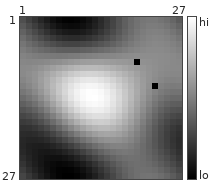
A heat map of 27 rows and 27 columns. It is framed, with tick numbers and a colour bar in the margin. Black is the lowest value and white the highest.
Lone odd cells: 2, each lower than its neighbours. Ninth with the lowest average: bottom left. Ninth with the highest average: centre.
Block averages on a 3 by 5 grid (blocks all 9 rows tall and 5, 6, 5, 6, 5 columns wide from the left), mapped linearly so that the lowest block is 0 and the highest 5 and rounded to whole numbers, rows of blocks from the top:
21222 / 24532 / 00221
